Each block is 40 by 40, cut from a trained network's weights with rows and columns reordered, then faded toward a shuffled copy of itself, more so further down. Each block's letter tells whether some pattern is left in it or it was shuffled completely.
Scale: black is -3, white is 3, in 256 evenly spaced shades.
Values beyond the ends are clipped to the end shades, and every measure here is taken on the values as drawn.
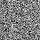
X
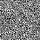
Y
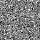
X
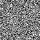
Y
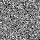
X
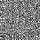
Y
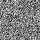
X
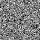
Y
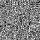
Y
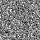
X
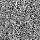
Y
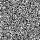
X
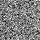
X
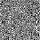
Y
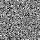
Y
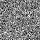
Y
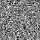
Y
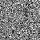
Y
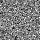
X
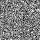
X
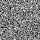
X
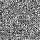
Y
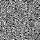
Y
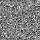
Y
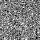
Y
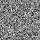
Y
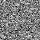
X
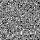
Y
